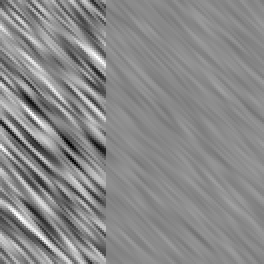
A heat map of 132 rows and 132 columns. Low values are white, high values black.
A few values lie far out on both sides of the bulk. Streaks slant down to the right. There is no overall slope. The halves do not mirror each other. The right part is calmer, past a seam about 40% of the way across. No single row or column stands out from its neighbours.
